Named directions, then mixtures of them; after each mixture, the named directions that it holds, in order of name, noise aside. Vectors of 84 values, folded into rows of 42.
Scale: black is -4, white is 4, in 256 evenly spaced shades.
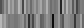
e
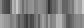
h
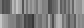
e, h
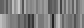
e, h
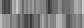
h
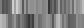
e, h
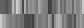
e, h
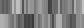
e, h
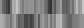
h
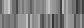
e, h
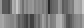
h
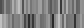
e, h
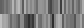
e, h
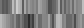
e, h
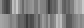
h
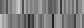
e, h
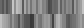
e, h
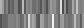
e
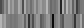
e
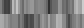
h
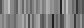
e, h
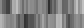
h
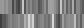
e, h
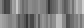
h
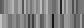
e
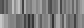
e, h
